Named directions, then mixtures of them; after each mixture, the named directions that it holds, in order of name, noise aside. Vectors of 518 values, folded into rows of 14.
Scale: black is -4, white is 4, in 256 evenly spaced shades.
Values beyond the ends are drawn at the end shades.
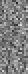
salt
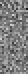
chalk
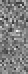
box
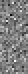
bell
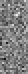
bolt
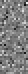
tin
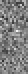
box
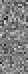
box, tin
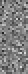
salt, tin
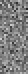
chalk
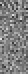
chalk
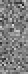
bolt, box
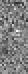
box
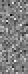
bell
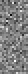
bell, chalk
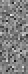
bell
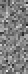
bell, tin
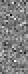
bell, tin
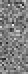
bolt, box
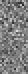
box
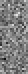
bolt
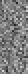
salt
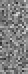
bolt, salt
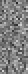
salt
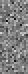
bell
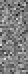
bolt, tin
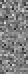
chalk, tin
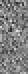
box, chalk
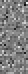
tin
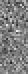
box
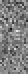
box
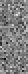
bolt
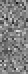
box, salt
